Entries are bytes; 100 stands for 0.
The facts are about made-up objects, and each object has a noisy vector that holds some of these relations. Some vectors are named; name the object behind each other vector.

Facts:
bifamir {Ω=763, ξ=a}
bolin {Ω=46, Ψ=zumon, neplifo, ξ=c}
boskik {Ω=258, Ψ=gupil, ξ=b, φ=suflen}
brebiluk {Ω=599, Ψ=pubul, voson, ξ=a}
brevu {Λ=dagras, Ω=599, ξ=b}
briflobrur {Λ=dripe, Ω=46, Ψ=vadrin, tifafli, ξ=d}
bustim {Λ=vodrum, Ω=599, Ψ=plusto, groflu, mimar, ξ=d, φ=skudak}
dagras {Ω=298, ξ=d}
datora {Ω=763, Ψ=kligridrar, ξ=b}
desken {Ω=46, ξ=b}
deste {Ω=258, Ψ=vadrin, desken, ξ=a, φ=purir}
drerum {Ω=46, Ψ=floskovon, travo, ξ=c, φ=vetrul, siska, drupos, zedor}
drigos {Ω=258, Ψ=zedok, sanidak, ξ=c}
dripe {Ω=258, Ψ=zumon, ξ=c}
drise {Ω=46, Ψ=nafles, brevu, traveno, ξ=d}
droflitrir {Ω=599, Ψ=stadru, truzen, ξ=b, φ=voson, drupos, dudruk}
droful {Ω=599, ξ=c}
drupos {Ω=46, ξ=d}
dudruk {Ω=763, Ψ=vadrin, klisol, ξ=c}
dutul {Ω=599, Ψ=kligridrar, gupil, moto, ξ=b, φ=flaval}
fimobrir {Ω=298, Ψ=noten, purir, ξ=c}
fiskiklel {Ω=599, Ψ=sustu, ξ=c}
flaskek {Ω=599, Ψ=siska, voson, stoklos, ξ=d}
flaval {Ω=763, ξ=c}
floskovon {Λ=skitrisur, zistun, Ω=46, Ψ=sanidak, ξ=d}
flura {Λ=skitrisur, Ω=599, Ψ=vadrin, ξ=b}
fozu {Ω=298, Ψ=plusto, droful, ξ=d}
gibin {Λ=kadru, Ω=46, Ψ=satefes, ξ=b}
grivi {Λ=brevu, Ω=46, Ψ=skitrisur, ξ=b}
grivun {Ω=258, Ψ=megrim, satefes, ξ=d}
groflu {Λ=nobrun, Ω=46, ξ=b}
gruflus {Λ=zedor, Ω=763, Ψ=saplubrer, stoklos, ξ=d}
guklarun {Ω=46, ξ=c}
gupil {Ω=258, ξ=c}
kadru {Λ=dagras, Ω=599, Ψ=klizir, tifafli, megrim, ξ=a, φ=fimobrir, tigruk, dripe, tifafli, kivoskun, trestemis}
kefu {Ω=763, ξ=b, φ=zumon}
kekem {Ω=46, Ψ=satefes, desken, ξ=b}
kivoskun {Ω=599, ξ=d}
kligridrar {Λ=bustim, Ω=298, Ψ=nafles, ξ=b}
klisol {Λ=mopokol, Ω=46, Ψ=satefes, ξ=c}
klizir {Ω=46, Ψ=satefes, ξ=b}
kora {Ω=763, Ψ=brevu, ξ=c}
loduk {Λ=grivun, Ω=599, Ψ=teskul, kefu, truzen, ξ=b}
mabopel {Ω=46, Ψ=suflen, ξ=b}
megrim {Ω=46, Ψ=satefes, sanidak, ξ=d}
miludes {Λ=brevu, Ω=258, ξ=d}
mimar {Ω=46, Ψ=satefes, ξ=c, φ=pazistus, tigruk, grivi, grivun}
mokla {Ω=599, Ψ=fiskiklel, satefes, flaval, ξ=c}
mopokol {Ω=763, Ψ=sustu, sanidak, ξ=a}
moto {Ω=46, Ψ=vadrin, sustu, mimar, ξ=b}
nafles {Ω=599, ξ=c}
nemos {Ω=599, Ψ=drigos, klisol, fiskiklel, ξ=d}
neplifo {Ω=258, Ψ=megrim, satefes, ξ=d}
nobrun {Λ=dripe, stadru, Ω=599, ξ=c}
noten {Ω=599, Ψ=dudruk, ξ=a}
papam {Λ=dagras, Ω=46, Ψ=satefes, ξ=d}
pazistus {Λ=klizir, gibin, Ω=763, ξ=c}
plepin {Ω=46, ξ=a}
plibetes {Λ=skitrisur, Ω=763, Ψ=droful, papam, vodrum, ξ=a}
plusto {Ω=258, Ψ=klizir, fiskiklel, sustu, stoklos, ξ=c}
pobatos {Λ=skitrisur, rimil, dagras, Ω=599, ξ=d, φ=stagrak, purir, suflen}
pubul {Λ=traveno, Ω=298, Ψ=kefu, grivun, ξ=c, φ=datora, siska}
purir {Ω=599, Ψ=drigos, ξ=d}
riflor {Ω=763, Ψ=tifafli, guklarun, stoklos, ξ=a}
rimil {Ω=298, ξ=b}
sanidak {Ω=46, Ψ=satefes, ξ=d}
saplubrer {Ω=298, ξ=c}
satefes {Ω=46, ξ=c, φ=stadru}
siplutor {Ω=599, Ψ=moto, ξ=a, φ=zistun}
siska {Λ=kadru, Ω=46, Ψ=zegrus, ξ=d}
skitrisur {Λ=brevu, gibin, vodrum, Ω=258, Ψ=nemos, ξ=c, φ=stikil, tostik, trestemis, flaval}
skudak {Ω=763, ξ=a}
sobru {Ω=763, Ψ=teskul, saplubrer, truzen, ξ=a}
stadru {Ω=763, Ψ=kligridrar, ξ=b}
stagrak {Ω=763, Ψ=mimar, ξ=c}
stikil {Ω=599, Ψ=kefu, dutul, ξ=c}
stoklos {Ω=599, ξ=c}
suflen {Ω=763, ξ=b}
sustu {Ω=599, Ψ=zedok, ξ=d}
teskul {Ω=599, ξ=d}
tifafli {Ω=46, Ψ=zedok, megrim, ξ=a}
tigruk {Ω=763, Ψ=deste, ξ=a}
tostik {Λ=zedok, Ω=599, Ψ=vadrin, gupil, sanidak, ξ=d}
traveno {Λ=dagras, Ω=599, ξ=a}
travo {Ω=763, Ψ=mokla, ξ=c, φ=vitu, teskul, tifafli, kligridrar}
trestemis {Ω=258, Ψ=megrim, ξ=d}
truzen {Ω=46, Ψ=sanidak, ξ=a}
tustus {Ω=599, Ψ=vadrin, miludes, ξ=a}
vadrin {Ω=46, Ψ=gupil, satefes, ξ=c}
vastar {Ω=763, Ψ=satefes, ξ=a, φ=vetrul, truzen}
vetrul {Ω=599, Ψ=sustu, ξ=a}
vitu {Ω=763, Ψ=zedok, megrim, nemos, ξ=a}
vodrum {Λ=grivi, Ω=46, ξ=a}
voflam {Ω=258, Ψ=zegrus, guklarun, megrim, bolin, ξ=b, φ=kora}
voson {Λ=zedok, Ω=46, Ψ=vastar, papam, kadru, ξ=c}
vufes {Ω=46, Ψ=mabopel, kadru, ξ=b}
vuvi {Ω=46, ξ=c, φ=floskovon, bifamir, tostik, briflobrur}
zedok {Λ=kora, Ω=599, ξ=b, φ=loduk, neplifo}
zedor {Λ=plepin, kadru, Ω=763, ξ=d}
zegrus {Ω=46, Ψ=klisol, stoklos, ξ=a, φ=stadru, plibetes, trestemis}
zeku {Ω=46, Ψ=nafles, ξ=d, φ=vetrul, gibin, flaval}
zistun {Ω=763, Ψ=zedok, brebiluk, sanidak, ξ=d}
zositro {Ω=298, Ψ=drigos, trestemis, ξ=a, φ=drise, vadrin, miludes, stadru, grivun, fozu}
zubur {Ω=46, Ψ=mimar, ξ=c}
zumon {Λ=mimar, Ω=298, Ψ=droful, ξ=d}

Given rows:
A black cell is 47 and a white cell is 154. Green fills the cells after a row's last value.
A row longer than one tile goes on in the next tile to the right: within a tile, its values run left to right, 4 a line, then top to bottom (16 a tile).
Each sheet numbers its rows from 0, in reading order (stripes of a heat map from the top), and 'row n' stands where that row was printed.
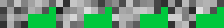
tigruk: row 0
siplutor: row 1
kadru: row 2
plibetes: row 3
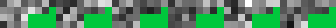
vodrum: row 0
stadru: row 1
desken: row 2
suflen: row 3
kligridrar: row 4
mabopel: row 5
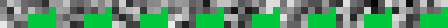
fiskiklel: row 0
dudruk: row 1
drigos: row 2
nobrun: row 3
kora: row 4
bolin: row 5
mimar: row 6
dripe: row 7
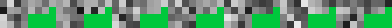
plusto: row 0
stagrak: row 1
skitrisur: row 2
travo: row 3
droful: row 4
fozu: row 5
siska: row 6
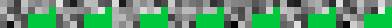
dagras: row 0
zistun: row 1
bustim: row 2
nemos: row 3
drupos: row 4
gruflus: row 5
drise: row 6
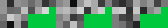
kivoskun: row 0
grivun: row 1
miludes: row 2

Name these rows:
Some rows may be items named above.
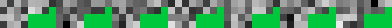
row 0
plibetes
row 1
mabopel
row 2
vufes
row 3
saplubrer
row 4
vastar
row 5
grivi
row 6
nobrun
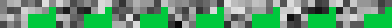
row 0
plepin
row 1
kora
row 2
dutul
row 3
drupos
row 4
mopokol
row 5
klisol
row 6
tustus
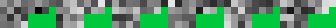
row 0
kekem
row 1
truzen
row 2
floskovon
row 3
tostik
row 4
stoklos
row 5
kora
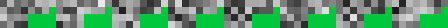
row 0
pazistus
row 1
plepin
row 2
nafles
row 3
drigos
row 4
boskik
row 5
zedor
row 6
flura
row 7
siplutor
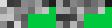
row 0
flaskek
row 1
floskovon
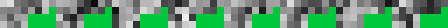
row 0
drerum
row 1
voson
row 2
vitu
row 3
loduk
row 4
zubur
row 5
bolin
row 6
brebiluk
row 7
satefes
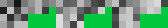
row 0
voflam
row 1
stikil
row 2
sobru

